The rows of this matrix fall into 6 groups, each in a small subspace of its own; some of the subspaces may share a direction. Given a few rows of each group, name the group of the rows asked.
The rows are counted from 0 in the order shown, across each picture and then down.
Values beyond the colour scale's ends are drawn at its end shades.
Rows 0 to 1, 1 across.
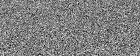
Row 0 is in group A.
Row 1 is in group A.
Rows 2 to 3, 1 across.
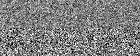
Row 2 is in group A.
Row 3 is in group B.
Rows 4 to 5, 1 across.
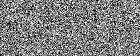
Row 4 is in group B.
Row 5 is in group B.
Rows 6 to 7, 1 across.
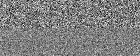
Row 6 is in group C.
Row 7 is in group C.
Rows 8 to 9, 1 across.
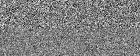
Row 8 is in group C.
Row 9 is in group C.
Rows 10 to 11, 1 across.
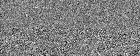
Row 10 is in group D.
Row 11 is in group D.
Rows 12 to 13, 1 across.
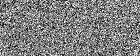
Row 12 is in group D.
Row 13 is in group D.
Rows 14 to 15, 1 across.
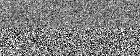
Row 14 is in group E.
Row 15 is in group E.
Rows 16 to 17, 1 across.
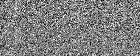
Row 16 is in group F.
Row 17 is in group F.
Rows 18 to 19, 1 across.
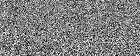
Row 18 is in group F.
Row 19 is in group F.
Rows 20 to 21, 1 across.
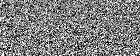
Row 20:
F
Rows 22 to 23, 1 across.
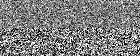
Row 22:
E
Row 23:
A
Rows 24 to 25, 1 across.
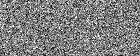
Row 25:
D
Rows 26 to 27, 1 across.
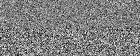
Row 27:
B
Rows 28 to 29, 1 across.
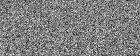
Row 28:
E
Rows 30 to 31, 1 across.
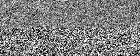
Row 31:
D
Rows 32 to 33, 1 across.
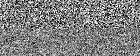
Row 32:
D
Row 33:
C
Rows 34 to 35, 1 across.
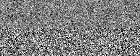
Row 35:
E
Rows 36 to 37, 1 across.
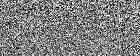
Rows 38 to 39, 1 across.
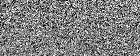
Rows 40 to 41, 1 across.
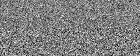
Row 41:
D
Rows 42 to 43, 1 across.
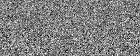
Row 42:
B
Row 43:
E
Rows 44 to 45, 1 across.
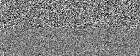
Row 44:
A
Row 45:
A
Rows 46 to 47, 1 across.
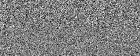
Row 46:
A
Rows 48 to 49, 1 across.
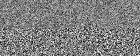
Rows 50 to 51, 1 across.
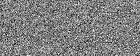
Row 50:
C
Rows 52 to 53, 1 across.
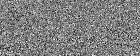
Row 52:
E
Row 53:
F
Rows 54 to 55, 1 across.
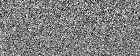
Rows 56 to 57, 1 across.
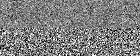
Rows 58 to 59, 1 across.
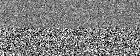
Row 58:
F
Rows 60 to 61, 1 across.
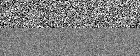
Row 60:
A
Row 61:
C
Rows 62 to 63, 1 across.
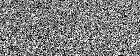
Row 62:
A
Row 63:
D
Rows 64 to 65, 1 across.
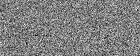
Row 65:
D
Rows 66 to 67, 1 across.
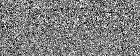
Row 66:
C
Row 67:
E
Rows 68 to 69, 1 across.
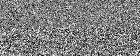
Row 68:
E
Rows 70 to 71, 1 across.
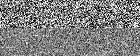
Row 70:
D
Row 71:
D
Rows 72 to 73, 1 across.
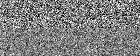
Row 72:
F
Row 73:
A
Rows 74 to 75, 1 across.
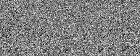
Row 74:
E
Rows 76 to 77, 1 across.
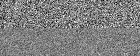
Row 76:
F
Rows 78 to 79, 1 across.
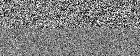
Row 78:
C
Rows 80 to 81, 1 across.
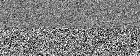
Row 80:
D
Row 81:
A
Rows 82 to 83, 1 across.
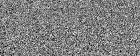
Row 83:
C
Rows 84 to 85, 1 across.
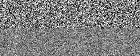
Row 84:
C
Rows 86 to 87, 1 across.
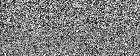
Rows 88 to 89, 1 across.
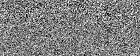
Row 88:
C
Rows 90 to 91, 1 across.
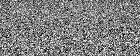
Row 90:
B
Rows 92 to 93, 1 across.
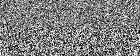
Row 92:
A
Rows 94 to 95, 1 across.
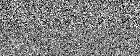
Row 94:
E
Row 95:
E
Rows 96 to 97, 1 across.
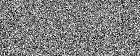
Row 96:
E
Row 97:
D
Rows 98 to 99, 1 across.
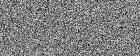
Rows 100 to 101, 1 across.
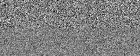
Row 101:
A
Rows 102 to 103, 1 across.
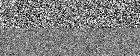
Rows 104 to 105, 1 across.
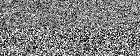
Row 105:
D
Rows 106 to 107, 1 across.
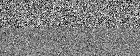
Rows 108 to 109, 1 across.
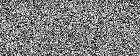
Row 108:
B
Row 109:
B
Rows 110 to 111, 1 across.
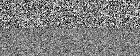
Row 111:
B
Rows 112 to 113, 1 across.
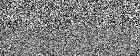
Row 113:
A
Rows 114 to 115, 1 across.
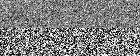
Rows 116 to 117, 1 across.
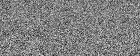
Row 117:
C
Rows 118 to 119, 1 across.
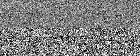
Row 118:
C
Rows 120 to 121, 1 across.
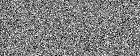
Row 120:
E
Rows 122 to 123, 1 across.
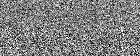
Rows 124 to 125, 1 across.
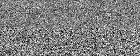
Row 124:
C
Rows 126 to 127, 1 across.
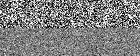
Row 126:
B
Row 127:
D
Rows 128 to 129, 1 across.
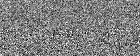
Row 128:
E
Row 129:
B
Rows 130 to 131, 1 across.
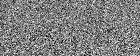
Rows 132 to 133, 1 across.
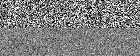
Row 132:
F
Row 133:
E
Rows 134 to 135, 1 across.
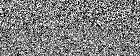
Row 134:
C
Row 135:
B
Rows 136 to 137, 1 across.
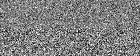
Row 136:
D
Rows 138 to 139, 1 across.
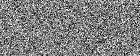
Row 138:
E
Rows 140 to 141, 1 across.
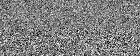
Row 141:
A
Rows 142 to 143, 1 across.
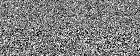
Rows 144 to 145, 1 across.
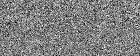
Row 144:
B
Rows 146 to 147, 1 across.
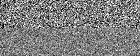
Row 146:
A
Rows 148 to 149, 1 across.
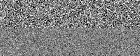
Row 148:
F
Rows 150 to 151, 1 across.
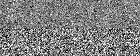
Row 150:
B
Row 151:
E
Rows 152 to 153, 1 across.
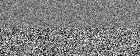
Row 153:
D
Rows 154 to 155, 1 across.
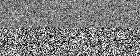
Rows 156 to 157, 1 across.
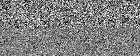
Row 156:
E
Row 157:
D
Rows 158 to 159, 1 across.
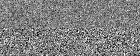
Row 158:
E
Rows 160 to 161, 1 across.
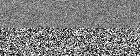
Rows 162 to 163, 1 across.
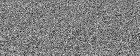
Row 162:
C
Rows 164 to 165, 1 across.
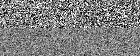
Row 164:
A
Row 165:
A
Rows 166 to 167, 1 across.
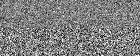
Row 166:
F
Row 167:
C
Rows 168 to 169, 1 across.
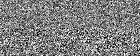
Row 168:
B
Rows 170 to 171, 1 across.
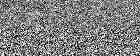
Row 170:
C
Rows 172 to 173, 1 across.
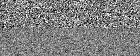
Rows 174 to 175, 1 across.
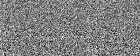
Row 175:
C
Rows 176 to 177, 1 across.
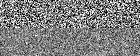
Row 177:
D
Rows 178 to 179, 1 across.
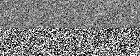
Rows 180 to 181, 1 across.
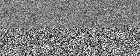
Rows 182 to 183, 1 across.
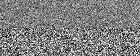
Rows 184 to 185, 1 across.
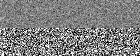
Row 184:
F
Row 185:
F
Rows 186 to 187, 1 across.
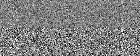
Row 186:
E
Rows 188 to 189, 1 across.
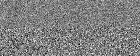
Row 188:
F
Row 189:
E
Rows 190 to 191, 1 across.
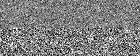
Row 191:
B
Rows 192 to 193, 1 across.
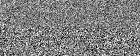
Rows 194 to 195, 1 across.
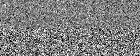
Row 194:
F
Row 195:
C
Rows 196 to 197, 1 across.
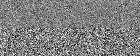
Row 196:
E
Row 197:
F
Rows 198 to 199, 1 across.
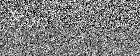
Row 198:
E
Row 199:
F
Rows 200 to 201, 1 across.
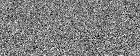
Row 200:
B
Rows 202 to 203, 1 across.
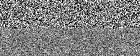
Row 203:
B
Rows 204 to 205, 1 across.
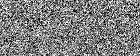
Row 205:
C
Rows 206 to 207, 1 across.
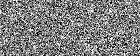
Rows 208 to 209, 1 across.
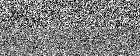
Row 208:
E
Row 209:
D
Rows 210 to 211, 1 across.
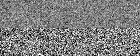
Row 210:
E
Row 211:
C
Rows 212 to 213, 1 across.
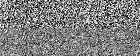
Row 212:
D
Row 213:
F
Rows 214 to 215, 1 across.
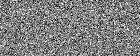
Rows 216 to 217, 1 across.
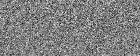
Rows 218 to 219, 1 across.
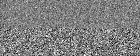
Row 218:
D
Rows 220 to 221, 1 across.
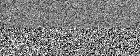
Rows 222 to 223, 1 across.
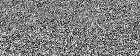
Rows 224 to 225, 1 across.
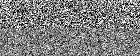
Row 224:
B
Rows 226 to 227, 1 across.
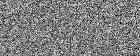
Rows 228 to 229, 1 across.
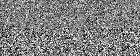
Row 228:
A
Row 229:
E
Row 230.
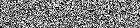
